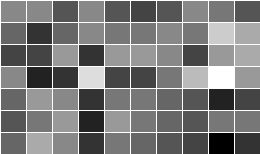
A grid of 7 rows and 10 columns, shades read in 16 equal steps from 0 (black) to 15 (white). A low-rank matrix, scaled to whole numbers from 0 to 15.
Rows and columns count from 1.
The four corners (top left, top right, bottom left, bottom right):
8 5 6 3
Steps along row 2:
down up up down same up down up down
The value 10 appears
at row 2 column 10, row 3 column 10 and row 7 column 2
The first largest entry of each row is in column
1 9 10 9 2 3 2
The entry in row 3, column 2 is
4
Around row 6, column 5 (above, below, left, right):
7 7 2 7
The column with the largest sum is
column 9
